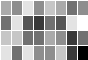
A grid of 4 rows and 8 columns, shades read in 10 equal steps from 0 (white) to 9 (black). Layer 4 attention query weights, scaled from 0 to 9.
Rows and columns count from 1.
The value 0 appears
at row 2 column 8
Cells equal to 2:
4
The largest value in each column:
5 5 6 7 5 6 7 9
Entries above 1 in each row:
7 5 8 6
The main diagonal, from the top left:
3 1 5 4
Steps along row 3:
same up same down up up down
